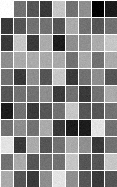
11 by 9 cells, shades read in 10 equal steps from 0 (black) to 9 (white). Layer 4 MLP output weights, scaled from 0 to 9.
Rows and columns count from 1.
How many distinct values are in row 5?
5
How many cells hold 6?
15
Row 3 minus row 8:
-2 2 -2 0 -1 4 4 -2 3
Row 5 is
4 2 5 3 7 2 4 5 3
